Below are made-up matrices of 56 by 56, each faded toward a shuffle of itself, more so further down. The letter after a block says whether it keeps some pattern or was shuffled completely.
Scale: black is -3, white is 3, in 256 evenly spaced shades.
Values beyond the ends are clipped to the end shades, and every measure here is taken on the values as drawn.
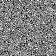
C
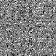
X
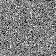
C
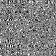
X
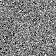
C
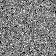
C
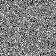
C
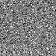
X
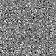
X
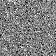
C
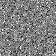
C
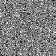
X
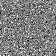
C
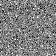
C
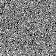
C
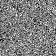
C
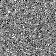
C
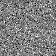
C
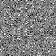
X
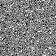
C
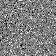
C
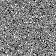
C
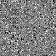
X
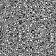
X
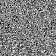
C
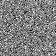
C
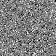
C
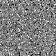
X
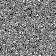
C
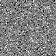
X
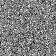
C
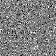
X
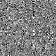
X
